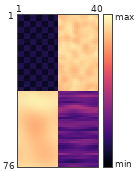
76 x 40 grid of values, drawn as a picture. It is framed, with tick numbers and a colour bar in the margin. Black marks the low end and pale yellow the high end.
The table splits into 2 rows of 2 panels. Panel 1,1: very low, checkered, faint in contrast. Panel 1,2: very high, blotchy, faint in contrast. Panel 2,1: very high, smooth, faint in contrast. Panel 2,2: low, streaked across.
